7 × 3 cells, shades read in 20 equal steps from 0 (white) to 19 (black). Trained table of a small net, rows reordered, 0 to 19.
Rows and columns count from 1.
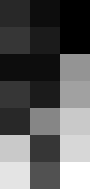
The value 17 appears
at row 2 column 2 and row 4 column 2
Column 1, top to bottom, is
16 15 18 15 16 4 2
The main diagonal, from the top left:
16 17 8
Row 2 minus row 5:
-1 8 15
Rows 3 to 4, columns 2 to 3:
18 8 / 17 7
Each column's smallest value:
2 9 0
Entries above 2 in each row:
3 3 3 3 3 3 1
